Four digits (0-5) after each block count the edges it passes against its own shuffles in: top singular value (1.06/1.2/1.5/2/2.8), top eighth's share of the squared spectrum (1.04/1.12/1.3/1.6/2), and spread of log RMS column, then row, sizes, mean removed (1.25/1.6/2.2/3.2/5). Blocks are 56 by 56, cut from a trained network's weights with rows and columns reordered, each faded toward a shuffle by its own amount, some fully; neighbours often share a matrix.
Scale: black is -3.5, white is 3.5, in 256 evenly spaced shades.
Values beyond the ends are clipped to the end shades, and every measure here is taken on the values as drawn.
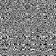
3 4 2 3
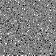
3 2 0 1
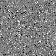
1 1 0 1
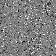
0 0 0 0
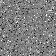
0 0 0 0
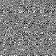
3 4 0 3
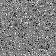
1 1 0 0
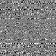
4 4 0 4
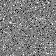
0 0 0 0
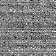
3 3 2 1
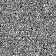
0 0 0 0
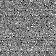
2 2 0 0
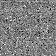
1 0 0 0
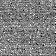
2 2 1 0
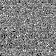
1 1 0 0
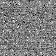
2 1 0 0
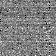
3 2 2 0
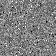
0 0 0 0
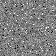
0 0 0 0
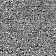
1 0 0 0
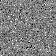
0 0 0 0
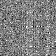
3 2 0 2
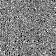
2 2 0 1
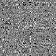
3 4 2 2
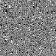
2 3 1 1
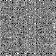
2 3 1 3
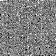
2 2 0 1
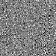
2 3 2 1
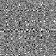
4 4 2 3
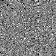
2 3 1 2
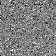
2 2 1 1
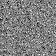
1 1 0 0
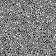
1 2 0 1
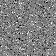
0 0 0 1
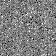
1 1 0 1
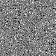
1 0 0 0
